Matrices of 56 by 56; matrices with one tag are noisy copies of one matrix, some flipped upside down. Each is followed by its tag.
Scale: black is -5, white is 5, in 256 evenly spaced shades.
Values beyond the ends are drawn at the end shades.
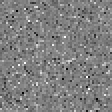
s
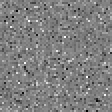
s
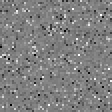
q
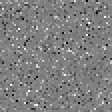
s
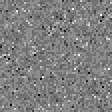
q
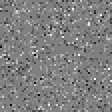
q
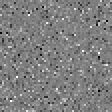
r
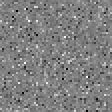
s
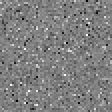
s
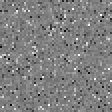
q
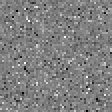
s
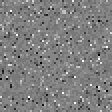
r
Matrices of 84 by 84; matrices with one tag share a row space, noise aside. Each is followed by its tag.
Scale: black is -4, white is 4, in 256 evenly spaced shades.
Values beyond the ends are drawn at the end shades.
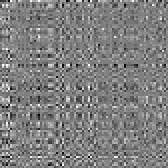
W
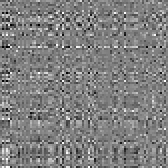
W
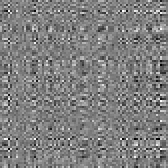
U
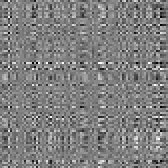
U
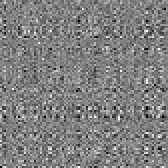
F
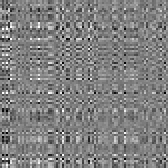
W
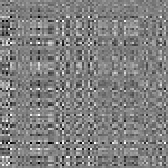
W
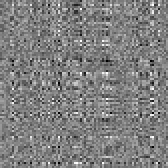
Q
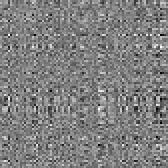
U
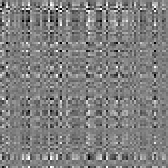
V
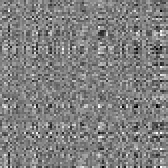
U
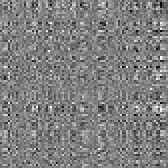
U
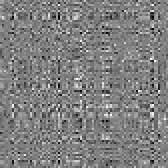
Q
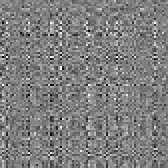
V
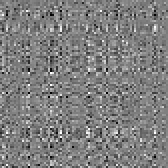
V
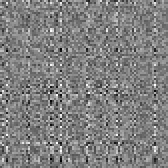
V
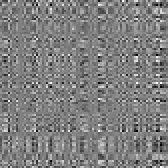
U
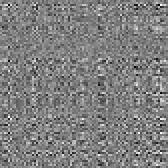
U
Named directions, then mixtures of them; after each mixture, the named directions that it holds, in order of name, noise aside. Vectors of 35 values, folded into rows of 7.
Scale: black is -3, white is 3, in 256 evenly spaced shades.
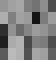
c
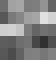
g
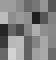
c, g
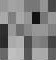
c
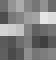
g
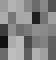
c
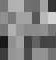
c, g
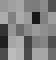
c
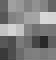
g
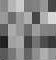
c, g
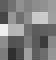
c, g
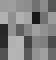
c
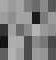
c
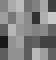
c, g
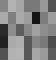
c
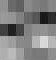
g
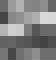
g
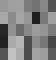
c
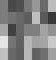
c, g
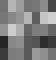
c, g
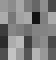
c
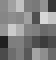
c, g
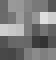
g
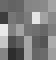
c, g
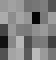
c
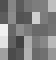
c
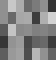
c, g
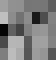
c, g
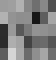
c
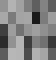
c
